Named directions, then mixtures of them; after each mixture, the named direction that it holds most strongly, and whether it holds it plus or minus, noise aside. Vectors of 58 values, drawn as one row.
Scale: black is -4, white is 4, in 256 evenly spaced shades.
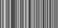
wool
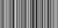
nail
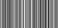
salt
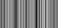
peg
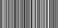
salt, minus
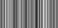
peg, plus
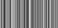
wool, minus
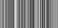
peg, minus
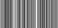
peg, minus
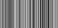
salt, plus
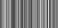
salt, minus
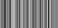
wool, minus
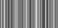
peg, minus
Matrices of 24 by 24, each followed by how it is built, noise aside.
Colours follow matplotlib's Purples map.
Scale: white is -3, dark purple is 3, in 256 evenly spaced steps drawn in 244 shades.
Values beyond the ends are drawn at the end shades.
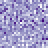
noise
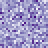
noise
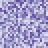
noise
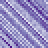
Toeplitz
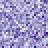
noise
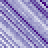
Toeplitz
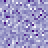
noise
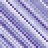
Toeplitz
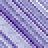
Toeplitz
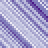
Toeplitz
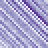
Toeplitz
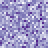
noise
